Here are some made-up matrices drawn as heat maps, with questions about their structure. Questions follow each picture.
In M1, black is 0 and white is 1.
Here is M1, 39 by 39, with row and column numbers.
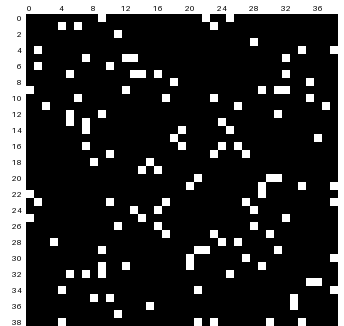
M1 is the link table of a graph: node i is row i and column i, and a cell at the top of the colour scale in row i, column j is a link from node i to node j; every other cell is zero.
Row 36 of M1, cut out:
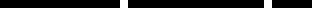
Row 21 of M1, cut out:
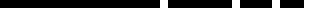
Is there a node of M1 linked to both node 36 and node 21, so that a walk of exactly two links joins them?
no
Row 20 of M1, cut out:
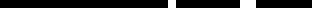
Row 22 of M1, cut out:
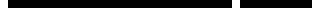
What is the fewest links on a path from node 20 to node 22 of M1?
3
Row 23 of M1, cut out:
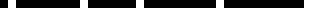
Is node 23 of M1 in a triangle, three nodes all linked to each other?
yes
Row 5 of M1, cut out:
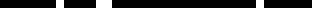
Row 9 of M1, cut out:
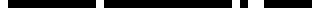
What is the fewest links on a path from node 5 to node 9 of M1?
2
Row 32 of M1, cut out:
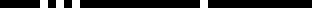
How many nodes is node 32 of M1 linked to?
4
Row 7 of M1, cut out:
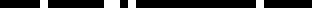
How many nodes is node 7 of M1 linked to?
5
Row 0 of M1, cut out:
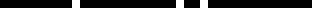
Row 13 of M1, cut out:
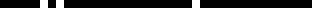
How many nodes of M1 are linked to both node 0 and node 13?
0
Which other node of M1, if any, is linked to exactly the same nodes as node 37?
node 2
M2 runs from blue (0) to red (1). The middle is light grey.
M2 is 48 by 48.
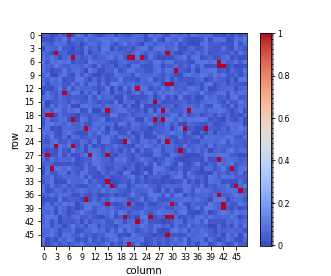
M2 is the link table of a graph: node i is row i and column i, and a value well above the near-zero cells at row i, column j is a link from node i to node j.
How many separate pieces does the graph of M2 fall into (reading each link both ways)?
7
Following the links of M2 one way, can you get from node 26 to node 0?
no
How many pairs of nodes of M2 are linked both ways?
0
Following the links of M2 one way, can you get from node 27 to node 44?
yes
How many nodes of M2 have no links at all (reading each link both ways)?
4
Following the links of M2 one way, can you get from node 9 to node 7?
no
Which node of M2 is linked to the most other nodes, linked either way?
node 41
